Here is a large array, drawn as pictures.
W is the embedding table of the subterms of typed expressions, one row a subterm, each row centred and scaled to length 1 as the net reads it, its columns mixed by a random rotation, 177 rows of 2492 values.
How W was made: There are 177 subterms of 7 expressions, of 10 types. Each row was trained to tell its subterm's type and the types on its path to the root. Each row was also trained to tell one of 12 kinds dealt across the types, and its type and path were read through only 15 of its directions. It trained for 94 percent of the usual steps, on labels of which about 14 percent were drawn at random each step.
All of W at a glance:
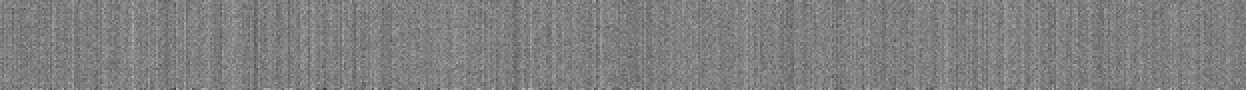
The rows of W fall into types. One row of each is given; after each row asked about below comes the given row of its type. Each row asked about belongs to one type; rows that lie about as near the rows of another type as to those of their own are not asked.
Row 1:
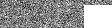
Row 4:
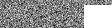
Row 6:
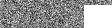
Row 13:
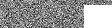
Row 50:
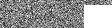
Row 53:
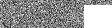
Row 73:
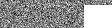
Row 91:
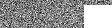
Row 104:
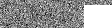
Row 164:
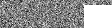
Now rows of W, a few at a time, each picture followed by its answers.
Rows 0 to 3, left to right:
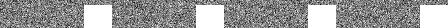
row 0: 53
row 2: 53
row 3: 53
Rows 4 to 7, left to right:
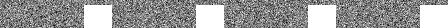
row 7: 164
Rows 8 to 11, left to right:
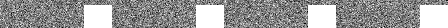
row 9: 6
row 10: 73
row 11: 104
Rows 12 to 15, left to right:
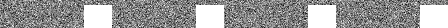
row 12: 73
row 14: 50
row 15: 1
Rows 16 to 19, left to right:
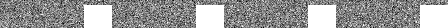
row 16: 91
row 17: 164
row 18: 53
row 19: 164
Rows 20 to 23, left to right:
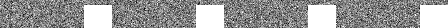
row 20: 50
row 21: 4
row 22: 73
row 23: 4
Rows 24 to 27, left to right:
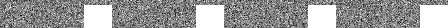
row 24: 4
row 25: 4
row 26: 50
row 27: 4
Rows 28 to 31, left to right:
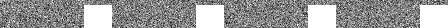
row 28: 53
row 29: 164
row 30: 6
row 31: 91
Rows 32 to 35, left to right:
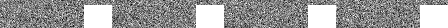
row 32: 53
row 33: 164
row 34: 50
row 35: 50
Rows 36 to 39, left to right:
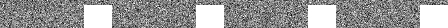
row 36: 91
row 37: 50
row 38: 1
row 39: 91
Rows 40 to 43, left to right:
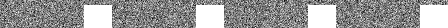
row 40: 13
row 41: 104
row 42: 104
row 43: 1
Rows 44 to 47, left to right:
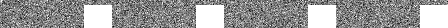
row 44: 53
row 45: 6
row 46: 91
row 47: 13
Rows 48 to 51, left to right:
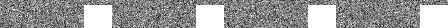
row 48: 50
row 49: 1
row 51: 91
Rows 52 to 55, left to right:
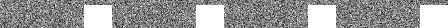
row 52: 50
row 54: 164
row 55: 104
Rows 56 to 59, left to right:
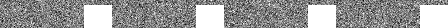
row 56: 164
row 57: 13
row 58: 104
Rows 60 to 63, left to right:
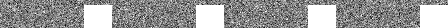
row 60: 53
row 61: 50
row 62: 6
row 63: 73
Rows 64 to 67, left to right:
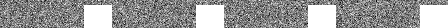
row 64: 6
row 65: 4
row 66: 73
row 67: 164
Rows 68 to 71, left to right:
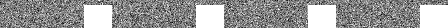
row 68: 91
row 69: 164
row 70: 164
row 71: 104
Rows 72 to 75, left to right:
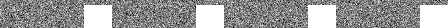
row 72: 164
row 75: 6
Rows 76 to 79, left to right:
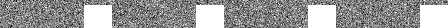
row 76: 50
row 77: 104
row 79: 4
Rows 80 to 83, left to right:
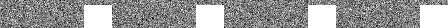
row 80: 50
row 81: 104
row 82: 1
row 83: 164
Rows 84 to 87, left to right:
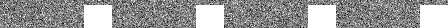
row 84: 91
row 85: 6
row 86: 13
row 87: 104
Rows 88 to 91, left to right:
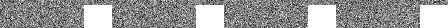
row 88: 6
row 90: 104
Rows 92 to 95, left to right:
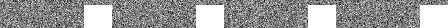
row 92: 53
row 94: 50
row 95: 164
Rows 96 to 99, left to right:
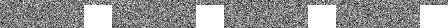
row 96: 104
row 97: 50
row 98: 6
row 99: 4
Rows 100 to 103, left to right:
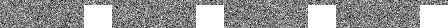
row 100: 1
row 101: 4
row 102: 104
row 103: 73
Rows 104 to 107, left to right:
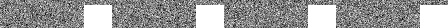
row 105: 53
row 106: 91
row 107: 4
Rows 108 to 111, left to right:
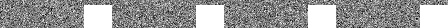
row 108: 104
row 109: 73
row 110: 1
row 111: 50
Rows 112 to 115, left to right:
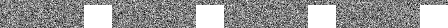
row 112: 6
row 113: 6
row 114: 6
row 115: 104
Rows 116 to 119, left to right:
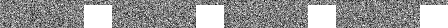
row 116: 91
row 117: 73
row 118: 164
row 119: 164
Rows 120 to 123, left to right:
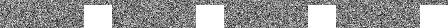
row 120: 13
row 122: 73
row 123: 104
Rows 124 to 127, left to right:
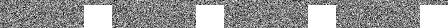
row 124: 73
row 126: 73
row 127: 104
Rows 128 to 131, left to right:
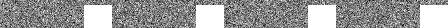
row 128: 53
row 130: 6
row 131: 1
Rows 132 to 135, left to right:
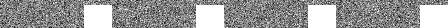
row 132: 53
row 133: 4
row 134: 53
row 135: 6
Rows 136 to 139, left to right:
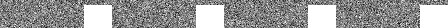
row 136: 91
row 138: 91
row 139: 91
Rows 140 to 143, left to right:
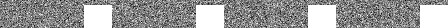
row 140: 50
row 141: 4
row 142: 73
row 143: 73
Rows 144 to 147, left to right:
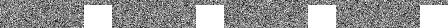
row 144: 4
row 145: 6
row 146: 1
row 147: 73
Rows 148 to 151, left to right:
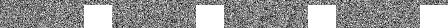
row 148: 104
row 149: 50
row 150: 1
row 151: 6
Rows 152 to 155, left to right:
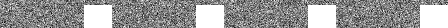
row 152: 50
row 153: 73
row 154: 53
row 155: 53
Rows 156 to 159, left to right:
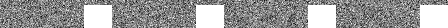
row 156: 1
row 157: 4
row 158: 1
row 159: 104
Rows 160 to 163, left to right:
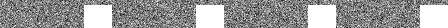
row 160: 1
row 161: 104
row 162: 13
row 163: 1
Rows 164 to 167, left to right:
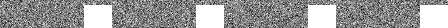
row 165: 6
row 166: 13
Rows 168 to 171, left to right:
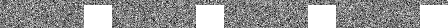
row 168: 4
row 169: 6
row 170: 104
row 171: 53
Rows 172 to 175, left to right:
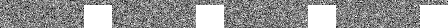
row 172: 73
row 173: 6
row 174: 6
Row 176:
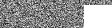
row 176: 13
